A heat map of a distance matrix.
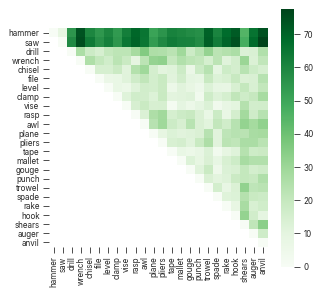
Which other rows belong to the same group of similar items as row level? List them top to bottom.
drill, wrench, chisel, file, clamp, vise, rasp, awl, plane, pliers, tape, mallet, gouge, punch, trowel, spade, rake, hook, shears, auger, anvil
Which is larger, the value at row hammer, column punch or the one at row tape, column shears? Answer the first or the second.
the first
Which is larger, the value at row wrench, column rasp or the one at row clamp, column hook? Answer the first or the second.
the second
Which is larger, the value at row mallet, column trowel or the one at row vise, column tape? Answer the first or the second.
the first
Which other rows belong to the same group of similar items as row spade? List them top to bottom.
drill, wrench, chisel, file, level, clamp, vise, rasp, awl, plane, pliers, tape, mallet, gouge, punch, trowel, rake, hook, shears, auger, anvil
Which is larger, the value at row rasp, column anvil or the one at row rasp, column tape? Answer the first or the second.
the first
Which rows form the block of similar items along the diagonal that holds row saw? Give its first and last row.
hammer to saw
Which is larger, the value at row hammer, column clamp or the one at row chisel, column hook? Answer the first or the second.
the first
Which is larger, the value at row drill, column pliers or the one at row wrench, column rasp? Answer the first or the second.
the first
